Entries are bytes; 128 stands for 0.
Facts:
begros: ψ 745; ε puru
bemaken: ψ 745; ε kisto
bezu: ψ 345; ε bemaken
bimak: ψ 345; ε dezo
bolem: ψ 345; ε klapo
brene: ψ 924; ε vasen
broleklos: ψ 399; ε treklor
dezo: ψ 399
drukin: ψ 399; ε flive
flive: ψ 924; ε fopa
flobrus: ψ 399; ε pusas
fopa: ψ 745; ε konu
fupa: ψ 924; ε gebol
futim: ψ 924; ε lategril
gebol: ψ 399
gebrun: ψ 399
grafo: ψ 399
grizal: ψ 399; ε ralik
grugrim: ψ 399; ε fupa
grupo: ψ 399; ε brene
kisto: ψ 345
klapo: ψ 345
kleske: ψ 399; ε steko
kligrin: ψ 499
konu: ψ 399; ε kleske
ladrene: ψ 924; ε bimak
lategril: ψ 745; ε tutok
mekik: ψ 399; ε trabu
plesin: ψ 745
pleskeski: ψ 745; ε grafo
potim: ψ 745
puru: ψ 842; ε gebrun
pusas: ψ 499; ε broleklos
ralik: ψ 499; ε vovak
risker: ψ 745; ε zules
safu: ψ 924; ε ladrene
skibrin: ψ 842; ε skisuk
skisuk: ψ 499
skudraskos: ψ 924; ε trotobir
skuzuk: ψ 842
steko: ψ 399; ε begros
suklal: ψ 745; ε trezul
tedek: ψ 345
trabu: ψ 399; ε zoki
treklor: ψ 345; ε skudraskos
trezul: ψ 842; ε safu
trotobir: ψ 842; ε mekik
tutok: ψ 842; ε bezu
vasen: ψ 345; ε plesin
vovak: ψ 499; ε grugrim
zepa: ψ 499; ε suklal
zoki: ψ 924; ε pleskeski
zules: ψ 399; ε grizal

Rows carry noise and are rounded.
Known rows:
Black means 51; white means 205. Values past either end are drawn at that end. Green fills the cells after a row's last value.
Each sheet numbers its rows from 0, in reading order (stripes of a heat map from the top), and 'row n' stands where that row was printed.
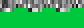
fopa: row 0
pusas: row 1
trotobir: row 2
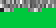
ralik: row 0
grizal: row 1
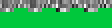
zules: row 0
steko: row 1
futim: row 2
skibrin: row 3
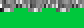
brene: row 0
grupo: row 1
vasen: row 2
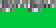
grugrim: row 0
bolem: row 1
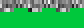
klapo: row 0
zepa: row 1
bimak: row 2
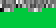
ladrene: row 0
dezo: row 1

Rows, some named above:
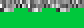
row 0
trotobir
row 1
bezu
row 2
skisuk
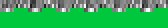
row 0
dezo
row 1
pleskeski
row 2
flobrus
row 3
treklor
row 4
grupo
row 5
bemaken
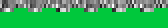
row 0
risker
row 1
drukin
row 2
pusas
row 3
bimak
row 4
tutok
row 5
skuzuk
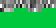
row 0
puru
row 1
trabu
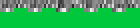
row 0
dezo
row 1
gebrun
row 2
risker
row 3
drukin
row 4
kisto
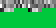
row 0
tutok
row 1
fupa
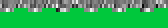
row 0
flobrus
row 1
grafo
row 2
flive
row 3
gebol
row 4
broleklos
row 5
suklal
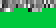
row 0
lategril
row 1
trezul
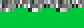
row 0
mekik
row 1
skudraskos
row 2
zoki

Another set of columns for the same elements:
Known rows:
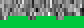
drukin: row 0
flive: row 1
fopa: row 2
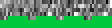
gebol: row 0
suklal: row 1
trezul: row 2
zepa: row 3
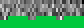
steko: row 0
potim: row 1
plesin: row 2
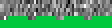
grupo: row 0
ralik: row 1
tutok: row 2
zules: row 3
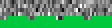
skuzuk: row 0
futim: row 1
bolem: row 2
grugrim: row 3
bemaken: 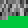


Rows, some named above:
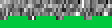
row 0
gebol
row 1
dezo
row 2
zepa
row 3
suklal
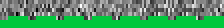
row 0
risker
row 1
fupa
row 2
bimak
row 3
broleklos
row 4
gebrun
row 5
skibrin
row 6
skibrin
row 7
tedek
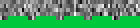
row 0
tedek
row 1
broleklos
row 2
puru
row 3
pleskeski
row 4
treklor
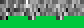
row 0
skisuk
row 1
flobrus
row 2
broleklos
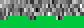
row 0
gebol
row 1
zoki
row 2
treklor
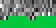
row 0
grafo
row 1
brene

